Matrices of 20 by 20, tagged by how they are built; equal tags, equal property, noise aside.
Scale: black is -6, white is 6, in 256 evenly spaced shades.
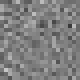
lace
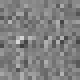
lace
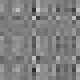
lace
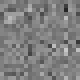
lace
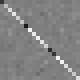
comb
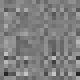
lace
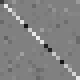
comb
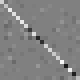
comb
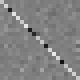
comb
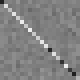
comb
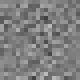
lace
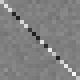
comb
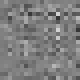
lace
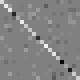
comb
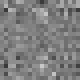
lace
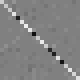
comb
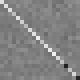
comb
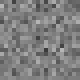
lace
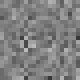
lace
